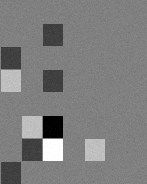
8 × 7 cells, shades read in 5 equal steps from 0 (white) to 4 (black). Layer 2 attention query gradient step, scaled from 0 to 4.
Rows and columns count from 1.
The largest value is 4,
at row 6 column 3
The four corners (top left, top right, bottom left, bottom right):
2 2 3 2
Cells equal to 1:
3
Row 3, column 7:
2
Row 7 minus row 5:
0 1 -2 0 -1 0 0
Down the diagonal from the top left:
2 2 2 2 2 2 2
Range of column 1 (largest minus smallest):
2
